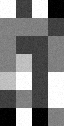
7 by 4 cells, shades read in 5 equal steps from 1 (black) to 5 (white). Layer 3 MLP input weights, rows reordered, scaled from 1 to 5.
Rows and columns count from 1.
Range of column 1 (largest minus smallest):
4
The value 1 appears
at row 1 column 4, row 7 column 1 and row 7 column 3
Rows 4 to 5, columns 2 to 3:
4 2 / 5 2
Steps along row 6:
up down up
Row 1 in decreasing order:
5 5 2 1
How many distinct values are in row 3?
2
